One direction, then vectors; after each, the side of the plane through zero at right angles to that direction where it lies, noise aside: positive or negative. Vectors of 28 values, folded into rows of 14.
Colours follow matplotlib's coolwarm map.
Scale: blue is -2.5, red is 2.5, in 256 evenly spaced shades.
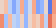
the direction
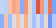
negative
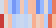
positive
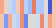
positive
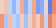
positive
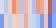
negative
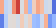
negative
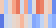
negative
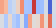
positive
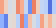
positive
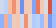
negative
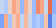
negative
